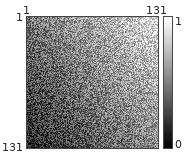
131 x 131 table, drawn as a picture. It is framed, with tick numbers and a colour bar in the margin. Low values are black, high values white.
The halves do not mirror each other. The ninth with the lowest average is the bottom left. No row or column stands out. The ninth with the highest average is the top right. The grain is fine, like static. The field climbs toward the top right.
